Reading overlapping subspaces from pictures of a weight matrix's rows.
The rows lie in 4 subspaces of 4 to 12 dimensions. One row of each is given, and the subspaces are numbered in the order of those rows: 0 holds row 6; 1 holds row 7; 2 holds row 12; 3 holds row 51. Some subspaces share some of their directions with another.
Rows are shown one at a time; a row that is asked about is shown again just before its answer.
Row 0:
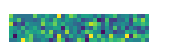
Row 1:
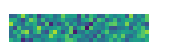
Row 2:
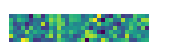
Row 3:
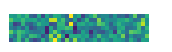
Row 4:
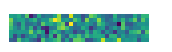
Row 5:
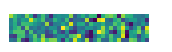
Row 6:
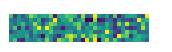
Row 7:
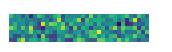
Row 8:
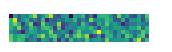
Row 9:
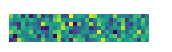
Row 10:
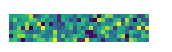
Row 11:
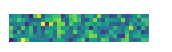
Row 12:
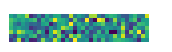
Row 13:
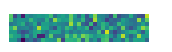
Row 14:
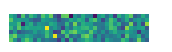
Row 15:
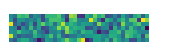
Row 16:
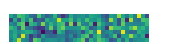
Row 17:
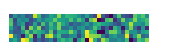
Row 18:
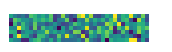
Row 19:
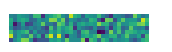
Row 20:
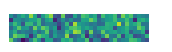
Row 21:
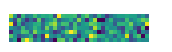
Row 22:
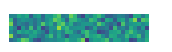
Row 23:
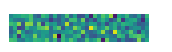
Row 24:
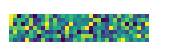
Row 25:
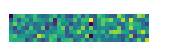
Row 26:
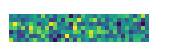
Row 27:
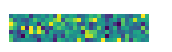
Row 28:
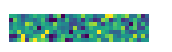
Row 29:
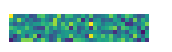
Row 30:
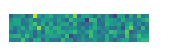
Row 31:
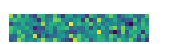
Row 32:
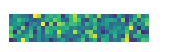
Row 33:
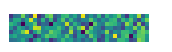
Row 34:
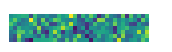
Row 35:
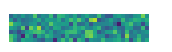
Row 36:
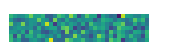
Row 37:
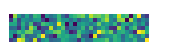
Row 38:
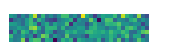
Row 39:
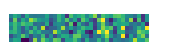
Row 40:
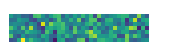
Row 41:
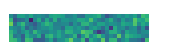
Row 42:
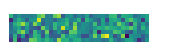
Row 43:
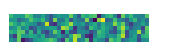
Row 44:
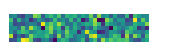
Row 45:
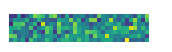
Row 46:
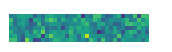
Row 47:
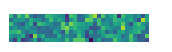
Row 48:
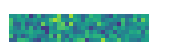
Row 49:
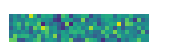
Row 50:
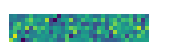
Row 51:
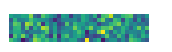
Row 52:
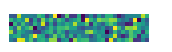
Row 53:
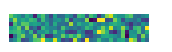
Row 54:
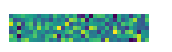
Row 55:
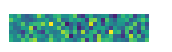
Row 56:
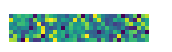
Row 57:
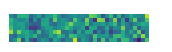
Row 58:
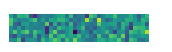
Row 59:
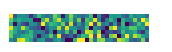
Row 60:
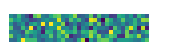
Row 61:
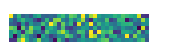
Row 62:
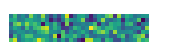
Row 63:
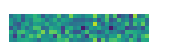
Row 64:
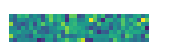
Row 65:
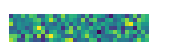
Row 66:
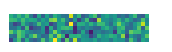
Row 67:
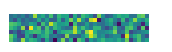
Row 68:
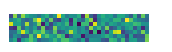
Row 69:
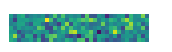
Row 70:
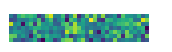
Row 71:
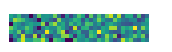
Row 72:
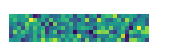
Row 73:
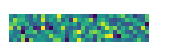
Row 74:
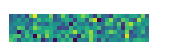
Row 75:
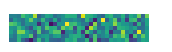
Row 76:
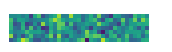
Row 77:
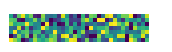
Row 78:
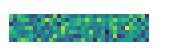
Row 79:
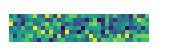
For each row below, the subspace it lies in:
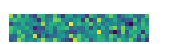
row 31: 0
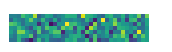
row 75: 2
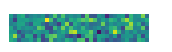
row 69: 0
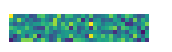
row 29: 0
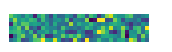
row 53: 3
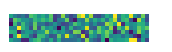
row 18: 3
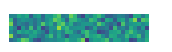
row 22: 3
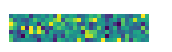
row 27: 1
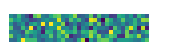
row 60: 2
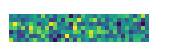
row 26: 1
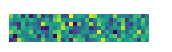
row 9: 0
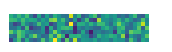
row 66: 1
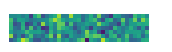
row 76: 3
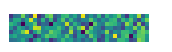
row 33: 2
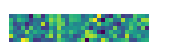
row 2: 2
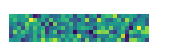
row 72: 2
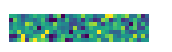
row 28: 0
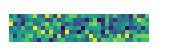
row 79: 0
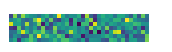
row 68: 0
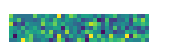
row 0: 0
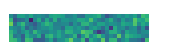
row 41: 2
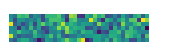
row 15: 3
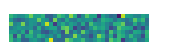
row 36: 2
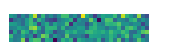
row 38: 2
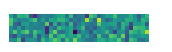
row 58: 2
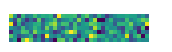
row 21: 0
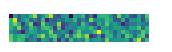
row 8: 0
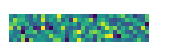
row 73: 0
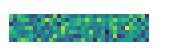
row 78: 0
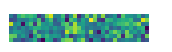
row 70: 3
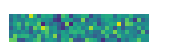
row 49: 1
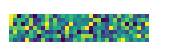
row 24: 0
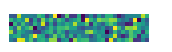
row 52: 0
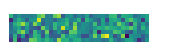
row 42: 0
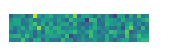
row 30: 2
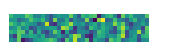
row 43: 2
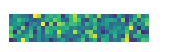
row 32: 2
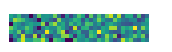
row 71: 2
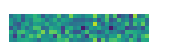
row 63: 0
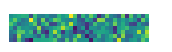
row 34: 2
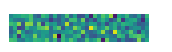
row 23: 3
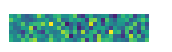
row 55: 2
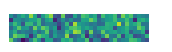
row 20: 3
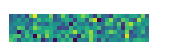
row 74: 3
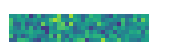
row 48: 1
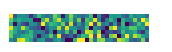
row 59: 0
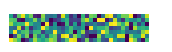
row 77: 2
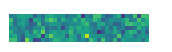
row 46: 2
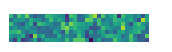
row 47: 3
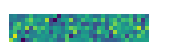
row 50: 0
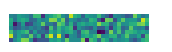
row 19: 1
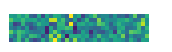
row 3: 1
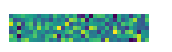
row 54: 3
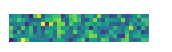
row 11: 2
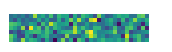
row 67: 1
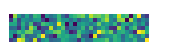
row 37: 0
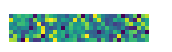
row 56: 2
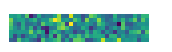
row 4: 1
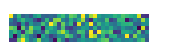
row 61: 0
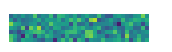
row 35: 1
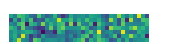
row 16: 0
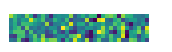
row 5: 2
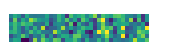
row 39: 0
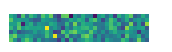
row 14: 0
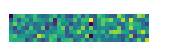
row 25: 0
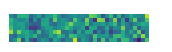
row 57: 2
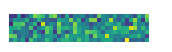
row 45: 0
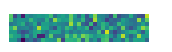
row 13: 0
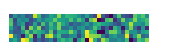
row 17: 3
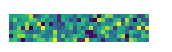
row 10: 1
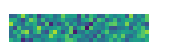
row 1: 2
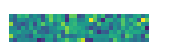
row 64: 3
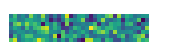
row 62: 3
